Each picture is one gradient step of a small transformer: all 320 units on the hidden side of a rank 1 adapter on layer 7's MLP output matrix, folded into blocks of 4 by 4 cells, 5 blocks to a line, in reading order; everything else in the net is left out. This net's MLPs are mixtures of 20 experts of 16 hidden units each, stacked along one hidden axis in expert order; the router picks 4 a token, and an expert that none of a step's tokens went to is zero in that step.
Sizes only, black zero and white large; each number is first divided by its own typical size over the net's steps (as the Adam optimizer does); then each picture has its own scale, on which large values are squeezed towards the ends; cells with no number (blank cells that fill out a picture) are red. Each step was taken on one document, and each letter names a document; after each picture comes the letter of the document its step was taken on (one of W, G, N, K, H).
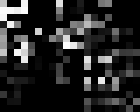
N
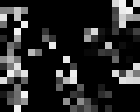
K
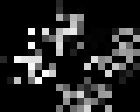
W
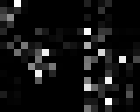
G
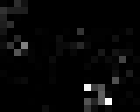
G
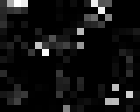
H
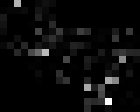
G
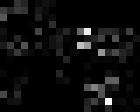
G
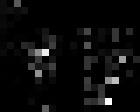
G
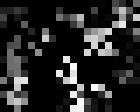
K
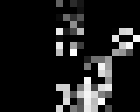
W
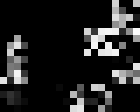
K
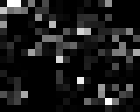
H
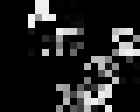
W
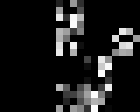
W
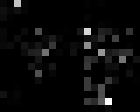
G
